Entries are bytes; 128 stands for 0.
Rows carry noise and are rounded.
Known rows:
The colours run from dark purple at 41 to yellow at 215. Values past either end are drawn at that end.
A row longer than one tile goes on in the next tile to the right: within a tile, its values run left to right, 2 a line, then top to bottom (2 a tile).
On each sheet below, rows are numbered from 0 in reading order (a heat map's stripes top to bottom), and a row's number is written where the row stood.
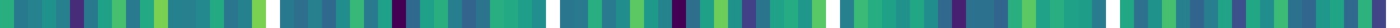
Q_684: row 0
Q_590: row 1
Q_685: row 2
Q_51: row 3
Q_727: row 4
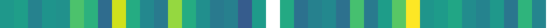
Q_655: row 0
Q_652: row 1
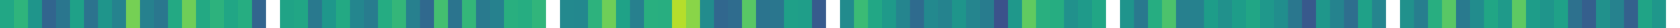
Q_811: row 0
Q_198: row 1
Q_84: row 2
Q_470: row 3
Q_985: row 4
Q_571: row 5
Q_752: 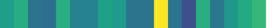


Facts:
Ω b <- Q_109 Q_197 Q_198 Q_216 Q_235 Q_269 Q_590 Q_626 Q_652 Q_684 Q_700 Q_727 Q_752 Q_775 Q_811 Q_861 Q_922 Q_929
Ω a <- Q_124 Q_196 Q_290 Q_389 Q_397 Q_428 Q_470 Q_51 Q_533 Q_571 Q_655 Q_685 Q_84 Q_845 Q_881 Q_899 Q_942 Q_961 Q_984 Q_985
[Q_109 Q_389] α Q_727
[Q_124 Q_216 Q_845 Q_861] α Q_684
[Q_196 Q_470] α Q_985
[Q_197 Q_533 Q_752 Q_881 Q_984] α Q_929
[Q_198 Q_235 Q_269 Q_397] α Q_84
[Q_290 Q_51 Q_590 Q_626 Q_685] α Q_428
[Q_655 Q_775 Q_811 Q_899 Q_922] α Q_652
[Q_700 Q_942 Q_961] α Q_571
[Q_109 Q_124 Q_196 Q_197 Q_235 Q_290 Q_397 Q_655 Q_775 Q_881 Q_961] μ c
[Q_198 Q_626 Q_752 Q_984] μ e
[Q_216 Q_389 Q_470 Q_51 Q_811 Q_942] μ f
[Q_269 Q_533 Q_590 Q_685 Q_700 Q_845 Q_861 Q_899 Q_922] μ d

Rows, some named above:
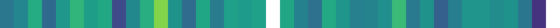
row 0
Q_533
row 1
Q_109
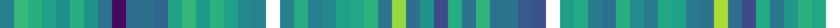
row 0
Q_51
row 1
Q_881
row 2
Q_752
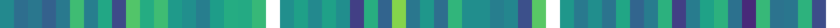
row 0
Q_922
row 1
Q_124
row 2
Q_929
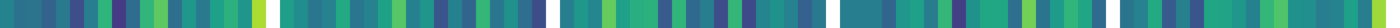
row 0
Q_861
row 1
Q_197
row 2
Q_290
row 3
Q_269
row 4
Q_845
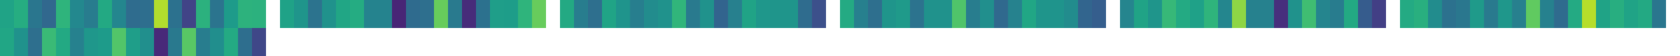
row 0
Q_752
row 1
Q_626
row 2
Q_109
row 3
Q_109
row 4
Q_397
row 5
Q_811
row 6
Q_235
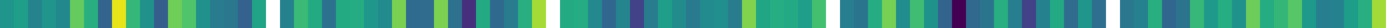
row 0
Q_655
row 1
Q_984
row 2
Q_216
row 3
Q_428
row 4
Q_899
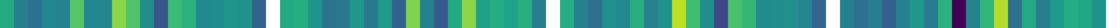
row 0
Q_775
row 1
Q_811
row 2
Q_775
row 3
Q_700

